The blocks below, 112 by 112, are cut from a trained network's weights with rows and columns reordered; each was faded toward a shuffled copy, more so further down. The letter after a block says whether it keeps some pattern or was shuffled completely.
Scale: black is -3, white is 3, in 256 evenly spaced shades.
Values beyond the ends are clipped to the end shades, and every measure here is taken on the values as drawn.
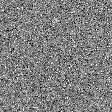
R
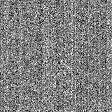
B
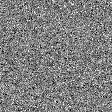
R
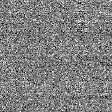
B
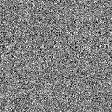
B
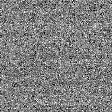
B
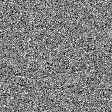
R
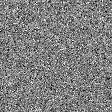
R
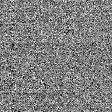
B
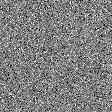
R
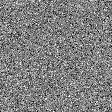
R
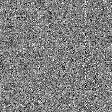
B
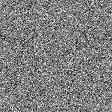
R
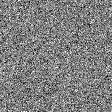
R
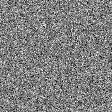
R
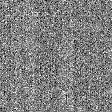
B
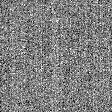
B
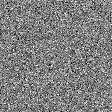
R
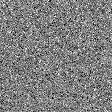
R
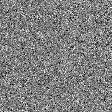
B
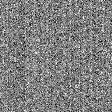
B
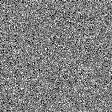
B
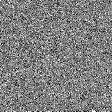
B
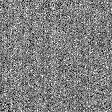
B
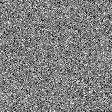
B
